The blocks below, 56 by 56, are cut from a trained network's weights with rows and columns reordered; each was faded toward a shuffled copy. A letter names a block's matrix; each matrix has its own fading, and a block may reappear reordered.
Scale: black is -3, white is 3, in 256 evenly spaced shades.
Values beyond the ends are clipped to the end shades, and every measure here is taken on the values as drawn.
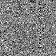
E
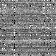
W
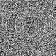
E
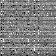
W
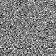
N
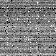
W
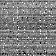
W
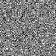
N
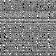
W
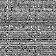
W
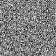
E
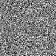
N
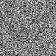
N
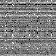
W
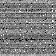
W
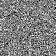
N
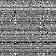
W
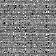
W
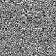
N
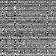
W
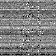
W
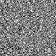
N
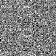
N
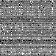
W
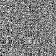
E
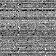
W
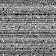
W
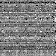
W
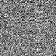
N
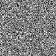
N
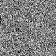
E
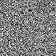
E
